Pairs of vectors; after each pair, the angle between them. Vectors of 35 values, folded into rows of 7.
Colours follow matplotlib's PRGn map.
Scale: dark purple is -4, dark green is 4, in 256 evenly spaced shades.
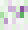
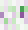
nearly opposite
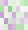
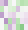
nearly parallel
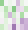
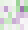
orthogonal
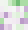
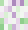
partly opposed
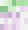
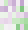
partly opposed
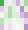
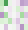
orthogonal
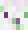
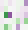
partly opposed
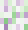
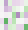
nearly parallel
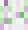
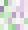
partly opposed
